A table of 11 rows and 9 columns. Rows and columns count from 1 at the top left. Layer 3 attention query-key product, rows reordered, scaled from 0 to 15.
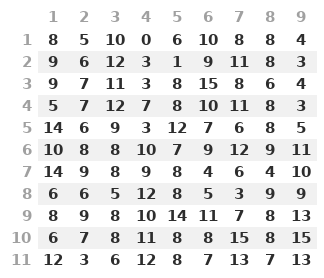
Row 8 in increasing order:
3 5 5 6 6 8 9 9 12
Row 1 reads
8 5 10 0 6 10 8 8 4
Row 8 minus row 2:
-3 0 -7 9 7 -4 -8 1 6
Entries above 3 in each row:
8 6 8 8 8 9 9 8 9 9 8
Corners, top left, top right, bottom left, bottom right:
8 4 12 13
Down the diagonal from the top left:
8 6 11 7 12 9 6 9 13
